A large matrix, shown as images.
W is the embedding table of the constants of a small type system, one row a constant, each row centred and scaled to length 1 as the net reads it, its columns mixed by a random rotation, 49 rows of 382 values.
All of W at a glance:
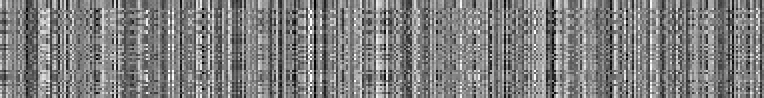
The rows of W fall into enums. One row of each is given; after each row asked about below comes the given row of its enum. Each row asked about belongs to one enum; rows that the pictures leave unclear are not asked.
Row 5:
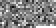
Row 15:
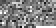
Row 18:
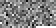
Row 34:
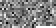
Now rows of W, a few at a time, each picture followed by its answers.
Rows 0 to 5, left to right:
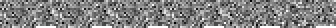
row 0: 34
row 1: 34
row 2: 34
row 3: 34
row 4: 18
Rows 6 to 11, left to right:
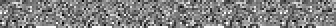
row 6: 15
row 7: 18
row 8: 18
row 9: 5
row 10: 15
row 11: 15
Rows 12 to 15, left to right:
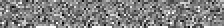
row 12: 5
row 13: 18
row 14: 18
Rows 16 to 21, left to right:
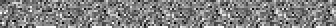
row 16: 15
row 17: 34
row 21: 34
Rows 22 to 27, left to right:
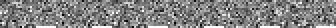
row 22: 15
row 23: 18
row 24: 15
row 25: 18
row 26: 34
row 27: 5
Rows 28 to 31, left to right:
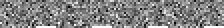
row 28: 18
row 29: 5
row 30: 34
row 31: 18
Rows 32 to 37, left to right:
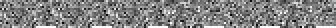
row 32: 34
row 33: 34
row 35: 15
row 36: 18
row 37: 15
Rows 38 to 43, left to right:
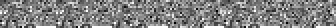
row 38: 15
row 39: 15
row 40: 5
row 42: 15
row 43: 34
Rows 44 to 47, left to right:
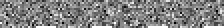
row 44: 18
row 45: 34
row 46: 5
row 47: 34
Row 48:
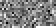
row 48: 34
